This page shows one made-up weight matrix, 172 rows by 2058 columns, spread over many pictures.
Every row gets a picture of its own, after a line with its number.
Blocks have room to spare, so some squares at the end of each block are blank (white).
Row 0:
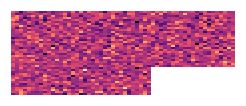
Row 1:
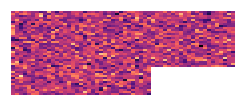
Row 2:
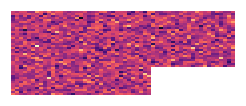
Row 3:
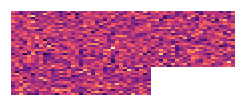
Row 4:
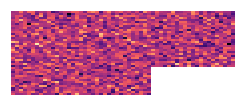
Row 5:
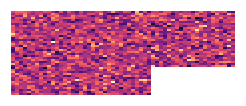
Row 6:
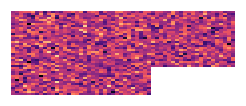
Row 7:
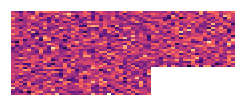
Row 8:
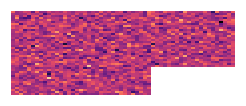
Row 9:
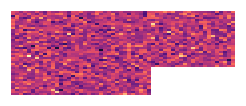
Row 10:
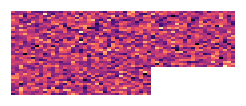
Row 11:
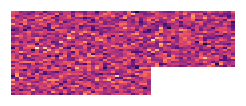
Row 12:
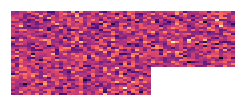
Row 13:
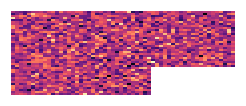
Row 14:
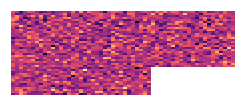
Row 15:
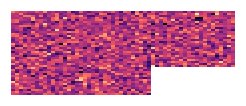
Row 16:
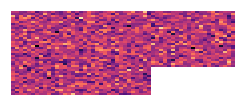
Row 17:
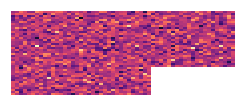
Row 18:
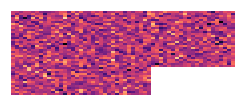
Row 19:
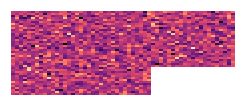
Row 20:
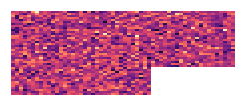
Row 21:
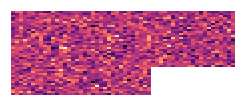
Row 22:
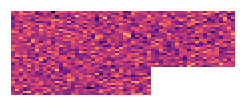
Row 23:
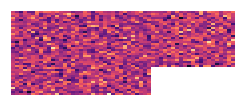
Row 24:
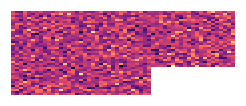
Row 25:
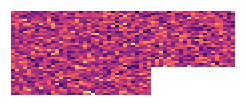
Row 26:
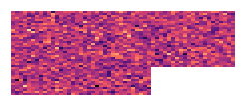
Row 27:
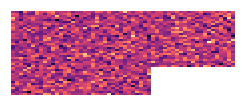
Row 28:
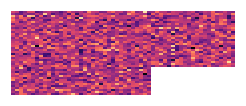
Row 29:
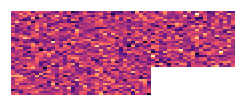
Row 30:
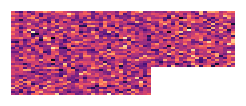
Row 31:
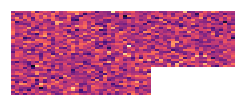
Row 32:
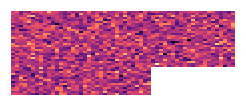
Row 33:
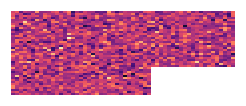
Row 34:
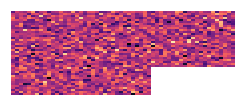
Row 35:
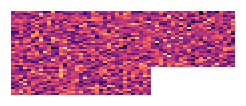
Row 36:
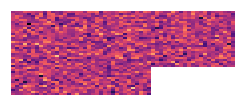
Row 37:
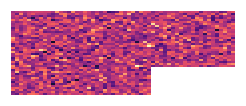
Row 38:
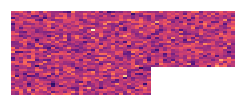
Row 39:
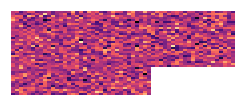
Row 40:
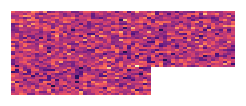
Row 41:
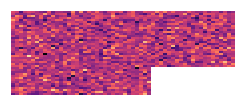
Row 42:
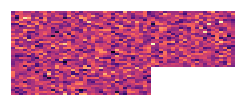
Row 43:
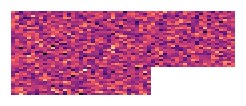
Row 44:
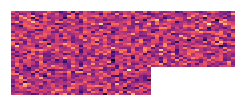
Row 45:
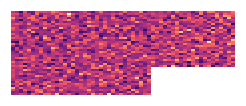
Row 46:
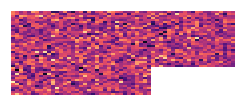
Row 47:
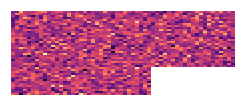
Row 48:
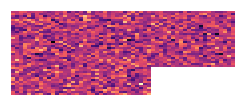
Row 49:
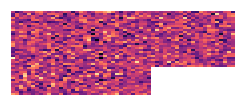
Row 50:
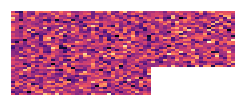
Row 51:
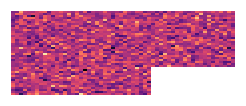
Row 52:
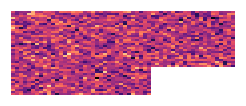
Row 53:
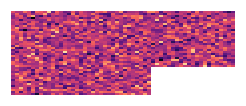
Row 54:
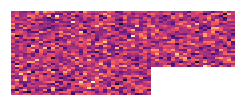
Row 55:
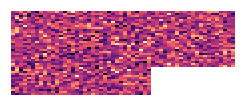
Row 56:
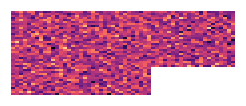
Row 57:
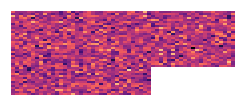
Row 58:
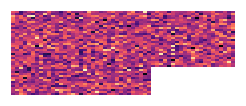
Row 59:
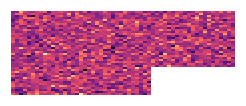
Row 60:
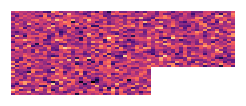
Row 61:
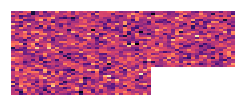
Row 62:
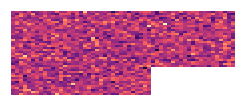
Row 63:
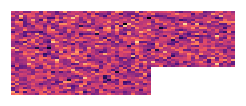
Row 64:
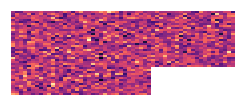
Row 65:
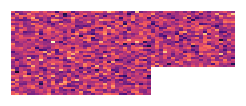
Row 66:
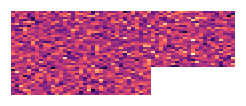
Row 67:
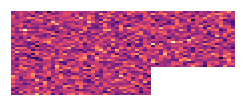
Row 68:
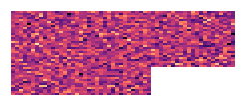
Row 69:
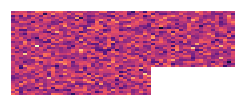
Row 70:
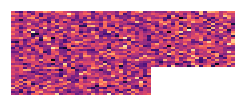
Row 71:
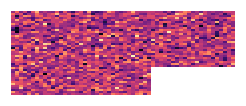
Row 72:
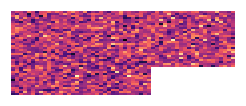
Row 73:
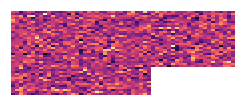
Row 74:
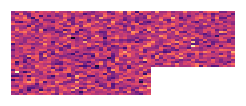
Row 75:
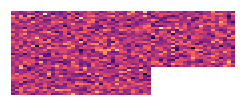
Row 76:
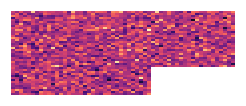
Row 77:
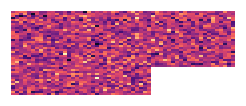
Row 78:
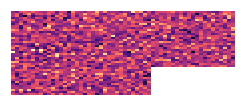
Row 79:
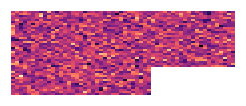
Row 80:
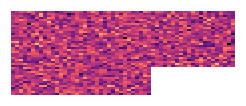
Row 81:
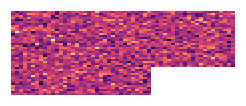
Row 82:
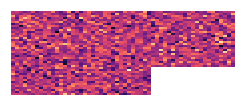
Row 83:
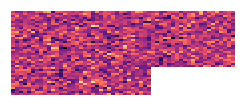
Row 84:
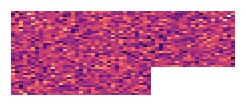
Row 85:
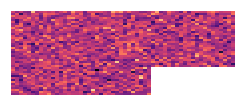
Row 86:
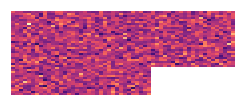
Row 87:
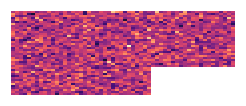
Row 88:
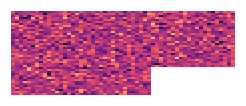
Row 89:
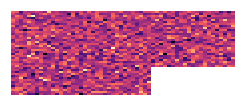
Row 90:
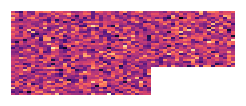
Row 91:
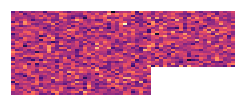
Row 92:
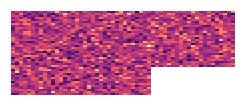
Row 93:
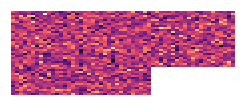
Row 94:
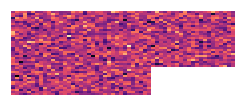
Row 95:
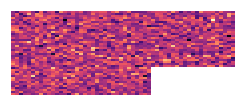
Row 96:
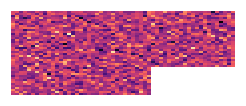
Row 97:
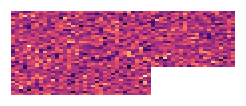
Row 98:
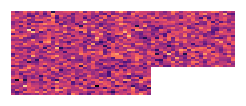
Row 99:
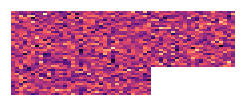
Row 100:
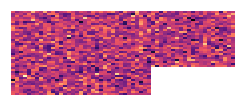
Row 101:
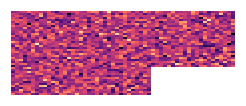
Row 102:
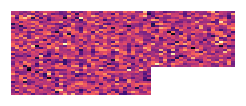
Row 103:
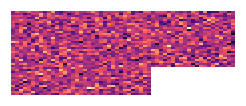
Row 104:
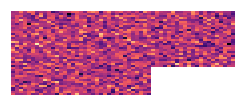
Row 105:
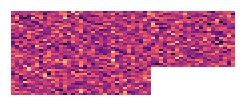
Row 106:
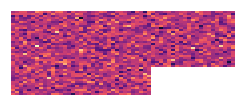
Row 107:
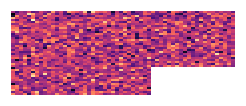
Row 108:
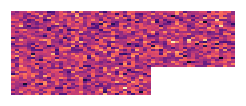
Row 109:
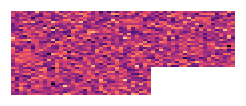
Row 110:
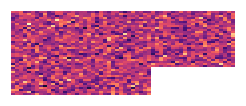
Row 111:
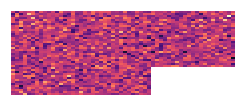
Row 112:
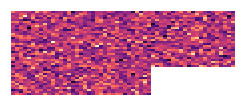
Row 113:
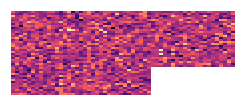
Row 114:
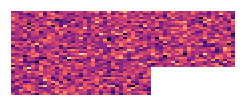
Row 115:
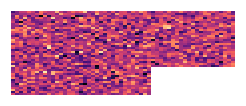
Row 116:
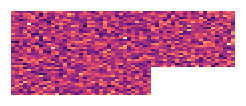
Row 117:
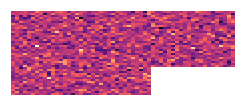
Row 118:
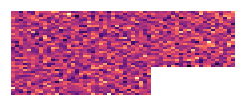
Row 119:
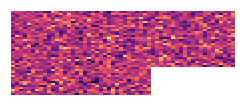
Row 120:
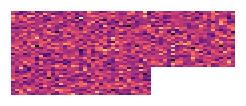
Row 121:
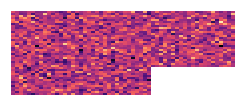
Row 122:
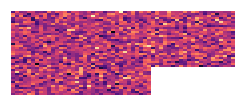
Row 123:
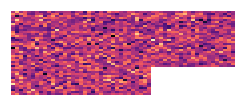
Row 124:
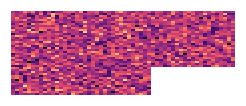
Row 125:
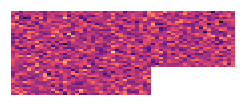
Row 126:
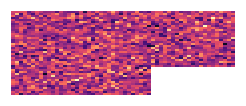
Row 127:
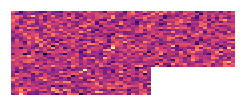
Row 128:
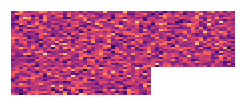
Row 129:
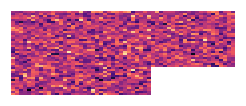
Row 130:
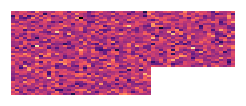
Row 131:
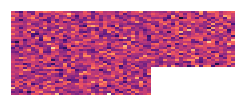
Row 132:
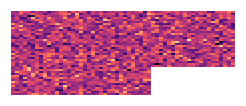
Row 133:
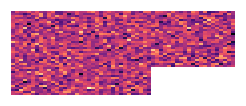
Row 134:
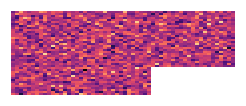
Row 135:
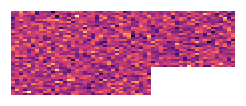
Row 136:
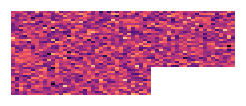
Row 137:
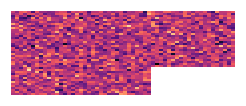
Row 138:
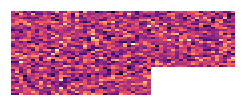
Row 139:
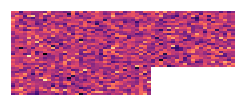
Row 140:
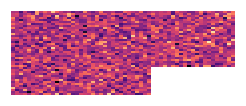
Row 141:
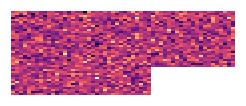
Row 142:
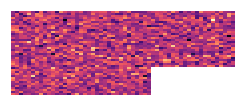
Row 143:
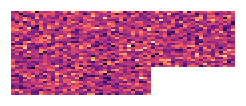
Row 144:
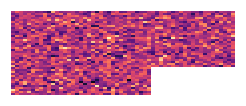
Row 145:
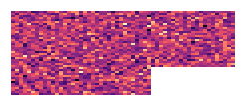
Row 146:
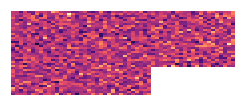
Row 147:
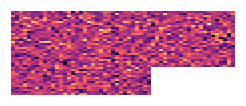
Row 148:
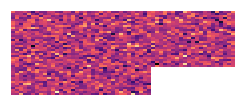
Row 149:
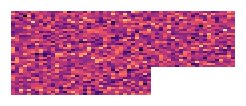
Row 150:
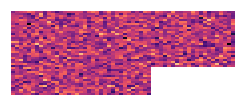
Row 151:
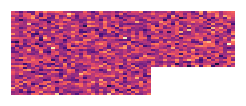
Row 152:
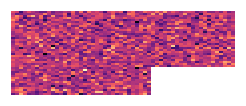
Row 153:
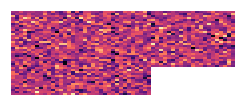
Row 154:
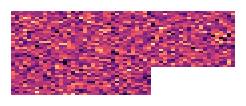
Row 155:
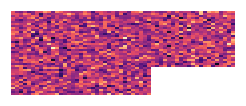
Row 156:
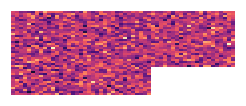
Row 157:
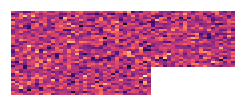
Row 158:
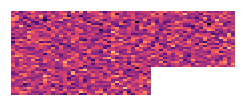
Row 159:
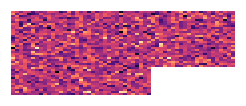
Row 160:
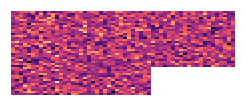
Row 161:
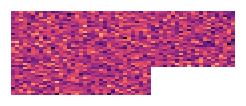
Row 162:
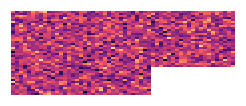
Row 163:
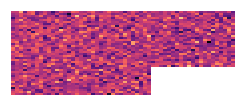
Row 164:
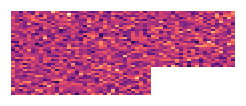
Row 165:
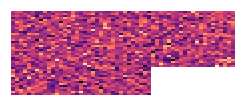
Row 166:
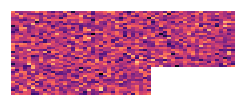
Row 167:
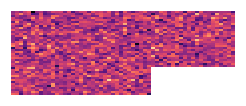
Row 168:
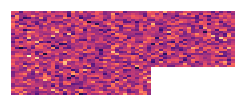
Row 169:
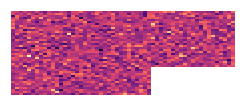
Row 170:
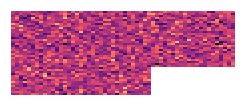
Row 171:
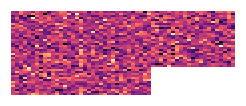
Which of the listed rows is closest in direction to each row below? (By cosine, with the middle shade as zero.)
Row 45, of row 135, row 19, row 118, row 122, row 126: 118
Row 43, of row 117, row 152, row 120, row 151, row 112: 152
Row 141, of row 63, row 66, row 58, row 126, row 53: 126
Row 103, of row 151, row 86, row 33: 33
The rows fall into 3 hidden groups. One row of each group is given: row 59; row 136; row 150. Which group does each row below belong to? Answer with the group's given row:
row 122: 136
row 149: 136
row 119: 150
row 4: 150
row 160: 150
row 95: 136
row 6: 150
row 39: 59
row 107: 136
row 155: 150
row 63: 136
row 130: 59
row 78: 136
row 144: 150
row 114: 150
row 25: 136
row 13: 136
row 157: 136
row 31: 136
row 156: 150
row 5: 136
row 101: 150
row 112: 136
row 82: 59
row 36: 150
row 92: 136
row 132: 59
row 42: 59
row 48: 136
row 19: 59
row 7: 150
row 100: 136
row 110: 150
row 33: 136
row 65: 136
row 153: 59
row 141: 136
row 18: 59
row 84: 136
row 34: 59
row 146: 150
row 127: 59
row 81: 136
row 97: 136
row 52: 136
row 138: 136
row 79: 136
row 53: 59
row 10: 59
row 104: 150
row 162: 136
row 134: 59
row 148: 59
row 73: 59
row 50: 150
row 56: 150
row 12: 59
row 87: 136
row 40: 136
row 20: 136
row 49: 136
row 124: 150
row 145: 136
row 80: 150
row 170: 59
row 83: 150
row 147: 59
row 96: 59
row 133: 150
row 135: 150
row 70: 150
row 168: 59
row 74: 136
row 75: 59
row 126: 136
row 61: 136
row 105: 59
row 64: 136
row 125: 59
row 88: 59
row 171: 59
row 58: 59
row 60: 150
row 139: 59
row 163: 150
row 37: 136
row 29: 136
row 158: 59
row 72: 136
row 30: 150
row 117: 59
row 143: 136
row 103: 150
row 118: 150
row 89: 59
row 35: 150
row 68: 150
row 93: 59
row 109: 136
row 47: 59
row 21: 150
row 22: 150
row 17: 59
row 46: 136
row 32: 59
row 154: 59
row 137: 59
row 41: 59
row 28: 59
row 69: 59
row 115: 136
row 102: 59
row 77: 136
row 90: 150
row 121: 59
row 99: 59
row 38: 136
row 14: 59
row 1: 136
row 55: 136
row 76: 136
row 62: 136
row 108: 59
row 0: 59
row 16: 59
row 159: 136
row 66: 136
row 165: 136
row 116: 150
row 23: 150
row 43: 59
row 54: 150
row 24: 150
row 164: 150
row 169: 59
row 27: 150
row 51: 59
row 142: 136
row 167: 136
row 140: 150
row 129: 136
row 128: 59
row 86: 150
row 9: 59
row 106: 59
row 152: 59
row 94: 136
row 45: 150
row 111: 136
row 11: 136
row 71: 136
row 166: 136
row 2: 59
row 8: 59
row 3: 59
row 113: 59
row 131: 150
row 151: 150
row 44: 59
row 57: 59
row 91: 136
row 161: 150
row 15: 136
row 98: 150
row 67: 59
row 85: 136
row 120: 59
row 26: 150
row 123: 136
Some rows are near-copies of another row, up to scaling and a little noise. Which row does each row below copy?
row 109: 136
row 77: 141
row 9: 169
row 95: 142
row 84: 111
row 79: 1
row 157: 97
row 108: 12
